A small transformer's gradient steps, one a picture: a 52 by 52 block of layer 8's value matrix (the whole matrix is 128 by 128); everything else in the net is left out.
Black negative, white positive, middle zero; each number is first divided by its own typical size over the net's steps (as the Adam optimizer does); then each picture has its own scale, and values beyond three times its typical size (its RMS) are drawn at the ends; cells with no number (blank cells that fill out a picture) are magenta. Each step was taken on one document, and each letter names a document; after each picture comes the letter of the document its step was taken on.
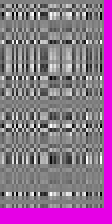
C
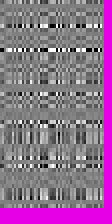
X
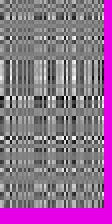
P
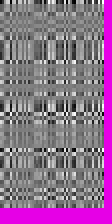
P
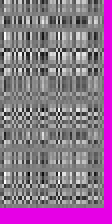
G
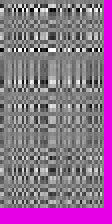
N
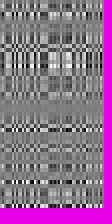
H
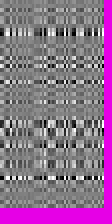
P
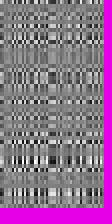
N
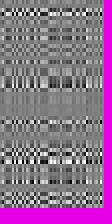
C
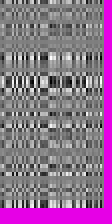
H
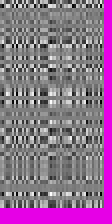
H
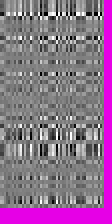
X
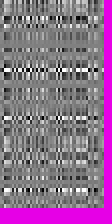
G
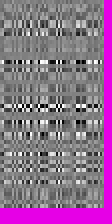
X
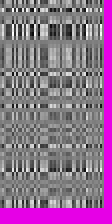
H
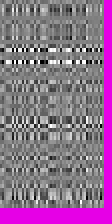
H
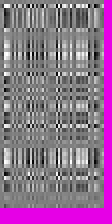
G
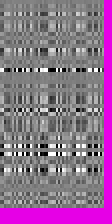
X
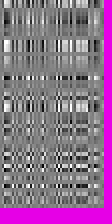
G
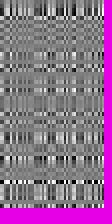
P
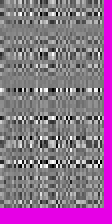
X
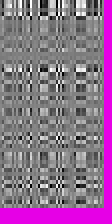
X
